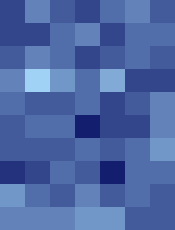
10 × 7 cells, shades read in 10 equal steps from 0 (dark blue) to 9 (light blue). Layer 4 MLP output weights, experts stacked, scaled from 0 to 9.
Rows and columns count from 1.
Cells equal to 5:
11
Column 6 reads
5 4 4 2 3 2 4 4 4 3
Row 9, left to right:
6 4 3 5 3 4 3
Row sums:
24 23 24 35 24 20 26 18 28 33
